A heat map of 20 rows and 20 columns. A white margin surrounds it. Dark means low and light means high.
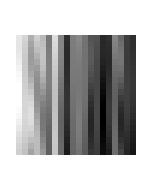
Ninth with the lowest average: bottom right. Slope: up to the left. Grain: streaks running down.
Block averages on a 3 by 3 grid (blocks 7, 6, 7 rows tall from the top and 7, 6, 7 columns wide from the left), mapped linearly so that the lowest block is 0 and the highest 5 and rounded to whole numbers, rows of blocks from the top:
5 2 1 | 5 2 0 | 5 1 0
